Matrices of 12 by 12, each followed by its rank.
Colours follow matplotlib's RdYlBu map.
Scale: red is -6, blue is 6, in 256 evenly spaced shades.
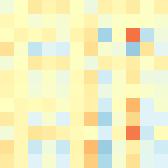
two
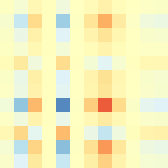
one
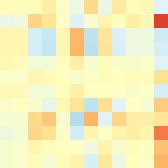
two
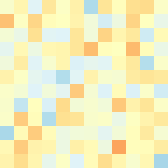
full rank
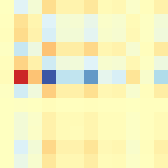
one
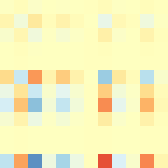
one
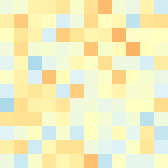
full rank
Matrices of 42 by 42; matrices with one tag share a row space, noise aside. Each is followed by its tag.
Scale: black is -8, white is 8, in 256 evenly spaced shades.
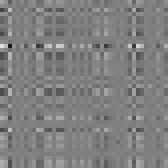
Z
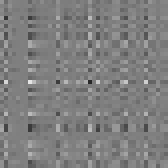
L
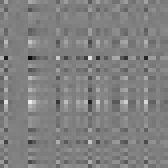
L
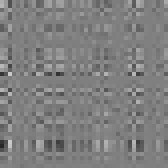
Z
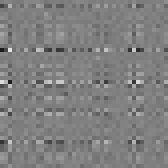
Z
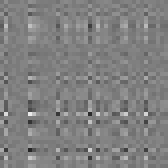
L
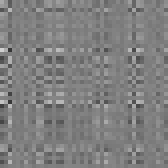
Z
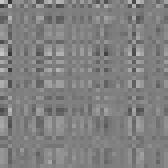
Z
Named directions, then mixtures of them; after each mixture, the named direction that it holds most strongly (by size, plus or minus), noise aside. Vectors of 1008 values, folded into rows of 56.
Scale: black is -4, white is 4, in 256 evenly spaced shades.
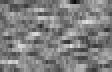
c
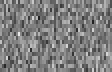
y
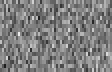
y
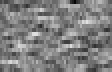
c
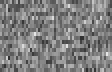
y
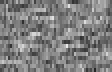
c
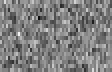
y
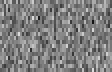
y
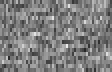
y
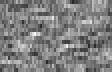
c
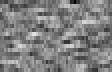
c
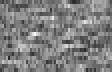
c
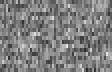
y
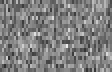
y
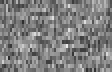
y
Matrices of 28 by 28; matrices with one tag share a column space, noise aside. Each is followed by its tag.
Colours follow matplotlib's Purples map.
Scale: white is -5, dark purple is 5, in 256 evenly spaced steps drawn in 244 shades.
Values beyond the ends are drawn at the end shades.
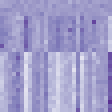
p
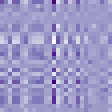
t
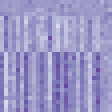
p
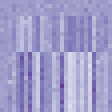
p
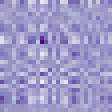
t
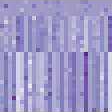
p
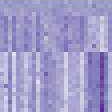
p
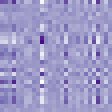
t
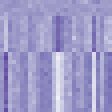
p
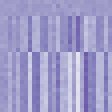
p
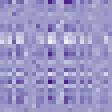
t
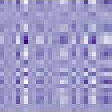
t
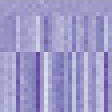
p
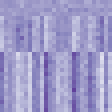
p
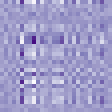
t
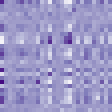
t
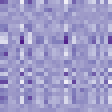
t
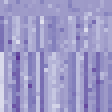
p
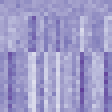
p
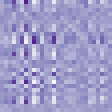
t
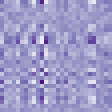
t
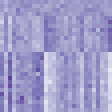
p
